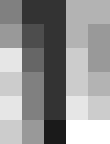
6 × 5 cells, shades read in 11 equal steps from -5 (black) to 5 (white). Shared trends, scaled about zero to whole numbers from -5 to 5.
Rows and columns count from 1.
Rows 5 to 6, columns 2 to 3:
0 -3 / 1 -4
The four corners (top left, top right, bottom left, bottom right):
0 2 3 5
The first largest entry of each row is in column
4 4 1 1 1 4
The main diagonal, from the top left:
0 -2 -3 3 3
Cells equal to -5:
0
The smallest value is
-4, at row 6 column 3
